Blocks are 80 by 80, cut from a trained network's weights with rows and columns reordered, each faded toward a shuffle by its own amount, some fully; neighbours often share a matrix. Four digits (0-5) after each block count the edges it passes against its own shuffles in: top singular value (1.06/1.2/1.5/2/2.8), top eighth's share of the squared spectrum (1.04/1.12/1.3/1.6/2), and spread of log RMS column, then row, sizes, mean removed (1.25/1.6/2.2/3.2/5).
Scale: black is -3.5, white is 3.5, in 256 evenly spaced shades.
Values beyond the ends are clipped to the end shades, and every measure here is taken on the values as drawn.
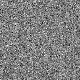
1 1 0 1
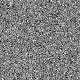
0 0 0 0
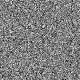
2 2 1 0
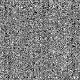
2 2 1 2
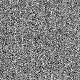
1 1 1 0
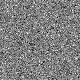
0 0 0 0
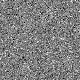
0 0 0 0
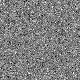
0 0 0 0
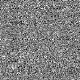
2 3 1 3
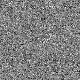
1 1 0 2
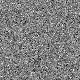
0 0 0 0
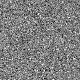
1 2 0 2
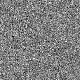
2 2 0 0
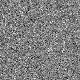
2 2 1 0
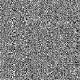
3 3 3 1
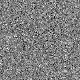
1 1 1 0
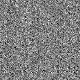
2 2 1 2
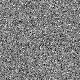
1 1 0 0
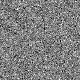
1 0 0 0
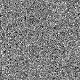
2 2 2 0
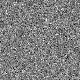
1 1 0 0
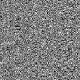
3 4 2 2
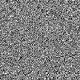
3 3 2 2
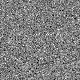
1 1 0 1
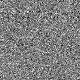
1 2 0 2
